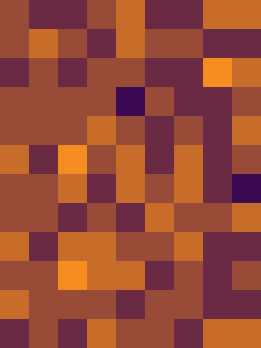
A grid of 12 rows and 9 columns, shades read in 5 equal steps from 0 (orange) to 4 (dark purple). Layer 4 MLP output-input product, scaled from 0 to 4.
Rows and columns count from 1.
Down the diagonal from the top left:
2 1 3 2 2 3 1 2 3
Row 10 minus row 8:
0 0 -3 -1 -2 2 0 1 1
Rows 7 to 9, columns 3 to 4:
1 3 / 3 2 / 1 1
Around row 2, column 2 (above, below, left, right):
3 2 2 2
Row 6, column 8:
3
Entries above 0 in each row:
9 9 8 9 9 8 9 9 9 8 9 9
